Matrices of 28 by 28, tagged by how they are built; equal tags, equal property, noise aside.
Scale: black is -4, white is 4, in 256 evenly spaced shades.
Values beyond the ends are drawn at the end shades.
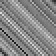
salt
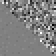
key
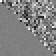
key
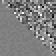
key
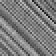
salt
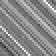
salt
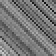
salt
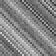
salt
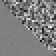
key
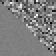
key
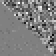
key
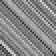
salt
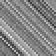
salt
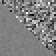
key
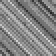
salt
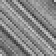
salt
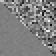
key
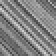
salt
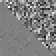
key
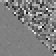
key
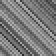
salt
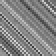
salt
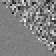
key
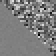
key
